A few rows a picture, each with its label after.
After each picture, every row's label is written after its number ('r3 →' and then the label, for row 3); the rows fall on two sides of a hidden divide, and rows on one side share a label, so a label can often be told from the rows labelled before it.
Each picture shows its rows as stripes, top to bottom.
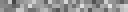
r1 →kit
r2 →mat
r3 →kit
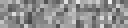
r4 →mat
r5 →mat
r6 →kit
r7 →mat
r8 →mat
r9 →mat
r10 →kit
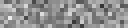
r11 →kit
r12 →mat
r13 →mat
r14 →mat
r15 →mat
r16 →mat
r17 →kit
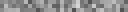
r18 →kit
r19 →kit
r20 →mat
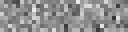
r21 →kit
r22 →mat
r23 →mat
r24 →mat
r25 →mat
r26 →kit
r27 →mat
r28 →kit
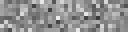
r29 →kit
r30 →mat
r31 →mat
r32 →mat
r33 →kit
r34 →kit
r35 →mat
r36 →kit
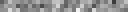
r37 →mat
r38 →mat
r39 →mat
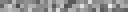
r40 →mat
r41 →mat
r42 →mat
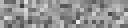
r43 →kit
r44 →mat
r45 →kit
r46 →kit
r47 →mat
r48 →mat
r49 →kit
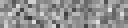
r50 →mat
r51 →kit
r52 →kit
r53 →mat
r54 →mat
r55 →mat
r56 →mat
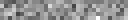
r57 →kit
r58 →kit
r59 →mat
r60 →mat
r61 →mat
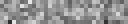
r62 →kit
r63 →kit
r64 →mat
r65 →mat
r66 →mat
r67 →kit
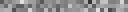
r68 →kit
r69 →mat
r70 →mat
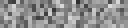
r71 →kit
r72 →mat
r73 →kit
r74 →kit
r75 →mat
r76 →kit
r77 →kit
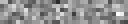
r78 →kit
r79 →mat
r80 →mat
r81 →mat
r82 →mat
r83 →kit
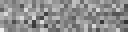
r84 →kit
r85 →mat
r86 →mat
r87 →kit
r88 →mat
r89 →kit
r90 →kit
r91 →kit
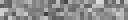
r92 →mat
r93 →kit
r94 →mat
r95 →kit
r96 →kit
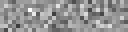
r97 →kit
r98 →mat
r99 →kit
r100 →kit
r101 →kit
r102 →mat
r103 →mat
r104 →kit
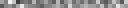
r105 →mat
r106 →mat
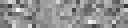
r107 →mat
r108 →kit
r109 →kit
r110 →kit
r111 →mat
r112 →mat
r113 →kit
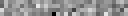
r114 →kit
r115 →kit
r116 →mat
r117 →kit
